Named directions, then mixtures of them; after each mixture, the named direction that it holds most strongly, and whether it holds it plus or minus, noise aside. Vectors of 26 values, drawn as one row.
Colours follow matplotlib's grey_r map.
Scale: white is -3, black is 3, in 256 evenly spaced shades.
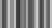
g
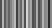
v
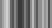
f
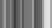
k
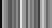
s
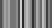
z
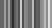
k, plus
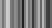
z, plus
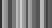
s, plus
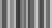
g, plus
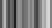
k, plus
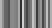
z, minus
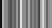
s, plus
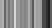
k, minus
